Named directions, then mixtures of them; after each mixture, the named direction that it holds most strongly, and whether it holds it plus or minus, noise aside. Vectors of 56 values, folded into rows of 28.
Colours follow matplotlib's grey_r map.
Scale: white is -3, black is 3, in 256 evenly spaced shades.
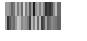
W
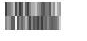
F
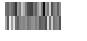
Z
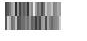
W, minus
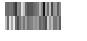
Z, plus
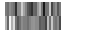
Z, plus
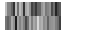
F, minus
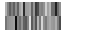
F, minus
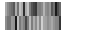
F, minus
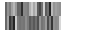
Z, minus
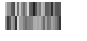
F, minus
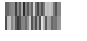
W, minus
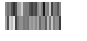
Z, plus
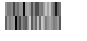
F, minus
